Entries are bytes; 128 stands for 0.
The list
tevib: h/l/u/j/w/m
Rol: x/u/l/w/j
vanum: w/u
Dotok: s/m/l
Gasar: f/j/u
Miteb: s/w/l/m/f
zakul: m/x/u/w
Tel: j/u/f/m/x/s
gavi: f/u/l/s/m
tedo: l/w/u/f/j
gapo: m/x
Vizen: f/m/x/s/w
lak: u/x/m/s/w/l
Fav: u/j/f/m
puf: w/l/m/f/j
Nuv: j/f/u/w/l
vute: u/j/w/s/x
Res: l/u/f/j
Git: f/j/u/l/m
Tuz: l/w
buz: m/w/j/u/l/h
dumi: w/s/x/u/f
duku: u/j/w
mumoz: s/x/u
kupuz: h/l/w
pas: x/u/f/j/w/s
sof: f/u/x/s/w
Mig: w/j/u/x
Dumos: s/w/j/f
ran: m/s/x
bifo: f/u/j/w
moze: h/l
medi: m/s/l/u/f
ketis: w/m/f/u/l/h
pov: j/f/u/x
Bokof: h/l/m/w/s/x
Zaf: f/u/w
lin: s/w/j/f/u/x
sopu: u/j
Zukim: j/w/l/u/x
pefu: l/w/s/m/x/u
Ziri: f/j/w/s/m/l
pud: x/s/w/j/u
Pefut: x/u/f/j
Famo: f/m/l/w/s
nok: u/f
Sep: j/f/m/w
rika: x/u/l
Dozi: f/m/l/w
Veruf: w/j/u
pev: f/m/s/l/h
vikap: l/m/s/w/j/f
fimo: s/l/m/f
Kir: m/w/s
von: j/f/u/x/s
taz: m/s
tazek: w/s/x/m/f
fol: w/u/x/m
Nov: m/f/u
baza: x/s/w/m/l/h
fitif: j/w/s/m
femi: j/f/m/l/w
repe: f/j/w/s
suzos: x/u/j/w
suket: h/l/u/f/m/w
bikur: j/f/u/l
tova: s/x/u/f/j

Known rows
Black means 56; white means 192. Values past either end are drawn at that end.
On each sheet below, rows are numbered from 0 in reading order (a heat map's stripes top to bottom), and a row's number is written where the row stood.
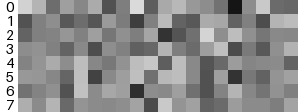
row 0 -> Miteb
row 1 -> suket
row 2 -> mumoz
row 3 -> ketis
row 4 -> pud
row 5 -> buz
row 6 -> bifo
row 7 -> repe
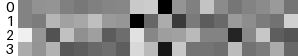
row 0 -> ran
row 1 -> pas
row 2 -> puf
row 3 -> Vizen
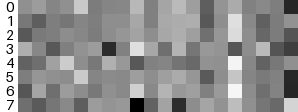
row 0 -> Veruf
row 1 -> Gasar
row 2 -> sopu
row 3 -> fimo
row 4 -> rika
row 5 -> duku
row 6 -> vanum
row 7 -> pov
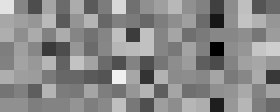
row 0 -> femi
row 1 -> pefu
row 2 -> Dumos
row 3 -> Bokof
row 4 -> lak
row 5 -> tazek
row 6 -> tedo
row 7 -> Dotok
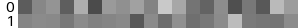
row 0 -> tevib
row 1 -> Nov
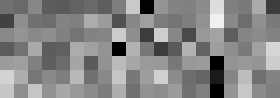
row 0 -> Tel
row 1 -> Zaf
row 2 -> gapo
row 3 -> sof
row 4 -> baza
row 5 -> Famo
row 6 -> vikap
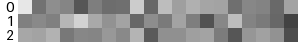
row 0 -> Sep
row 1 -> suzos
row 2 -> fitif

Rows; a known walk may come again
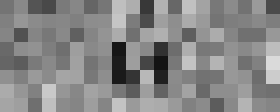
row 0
pev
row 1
taz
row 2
Git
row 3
dumi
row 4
tova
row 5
lin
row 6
Zukim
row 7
Tuz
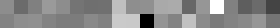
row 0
Fav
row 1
ran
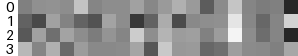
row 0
duku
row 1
bikur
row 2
vanum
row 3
repe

